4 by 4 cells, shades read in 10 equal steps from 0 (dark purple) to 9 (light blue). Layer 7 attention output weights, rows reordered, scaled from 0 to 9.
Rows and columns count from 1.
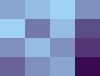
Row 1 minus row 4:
3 2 2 6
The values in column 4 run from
0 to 6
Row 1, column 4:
6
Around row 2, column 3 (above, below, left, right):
9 6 5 3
